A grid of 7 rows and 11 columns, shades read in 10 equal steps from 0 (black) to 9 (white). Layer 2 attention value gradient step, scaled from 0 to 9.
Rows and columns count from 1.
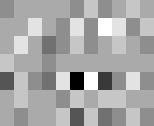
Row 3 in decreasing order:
8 7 7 6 6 6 6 5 5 5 4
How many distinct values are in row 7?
5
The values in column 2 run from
5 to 8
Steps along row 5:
up down down up down up down up up down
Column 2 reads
6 6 8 6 7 7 5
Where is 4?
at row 3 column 4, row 5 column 4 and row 7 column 8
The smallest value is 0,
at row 5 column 6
